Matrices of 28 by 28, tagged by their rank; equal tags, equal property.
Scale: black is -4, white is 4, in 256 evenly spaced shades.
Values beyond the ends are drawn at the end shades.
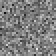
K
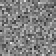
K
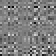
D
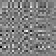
D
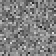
K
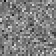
K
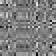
D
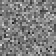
K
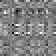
D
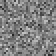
K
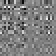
D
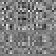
D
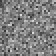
K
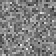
K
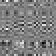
D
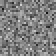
K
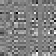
D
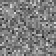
K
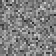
K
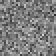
K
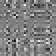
D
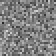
K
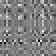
D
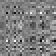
D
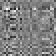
D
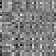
D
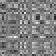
D
